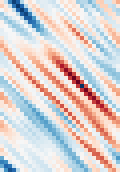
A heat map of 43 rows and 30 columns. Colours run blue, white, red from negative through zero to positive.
The halves do not mirror each other. One lone cell stands out, far lower than its neighbours. Streaks slant down to the right. The ninth with the highest average is the centre. On average the colour sits 50% of the way up the scale.
